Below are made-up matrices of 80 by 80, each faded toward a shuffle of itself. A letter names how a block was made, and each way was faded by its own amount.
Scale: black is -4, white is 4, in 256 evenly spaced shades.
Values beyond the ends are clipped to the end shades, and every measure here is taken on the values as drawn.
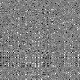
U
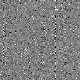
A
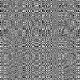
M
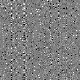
A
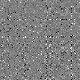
U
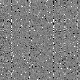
A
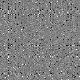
U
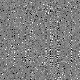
A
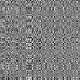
M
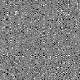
U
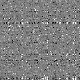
U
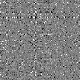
U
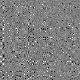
U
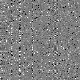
A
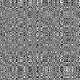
M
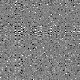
U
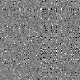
U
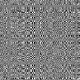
M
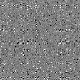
U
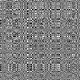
M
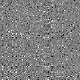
U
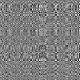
M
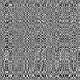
M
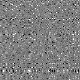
U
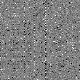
A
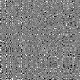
U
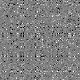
U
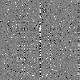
A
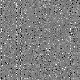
A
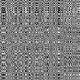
M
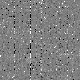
A
